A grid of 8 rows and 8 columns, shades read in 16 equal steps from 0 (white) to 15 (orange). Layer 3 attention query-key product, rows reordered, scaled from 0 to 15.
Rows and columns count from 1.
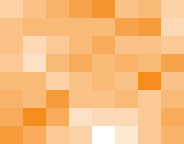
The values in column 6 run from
3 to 12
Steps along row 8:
down down down down up up up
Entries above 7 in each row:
6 7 5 6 7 7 4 3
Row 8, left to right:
13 11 7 6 0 3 7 10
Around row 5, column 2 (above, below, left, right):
4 9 9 6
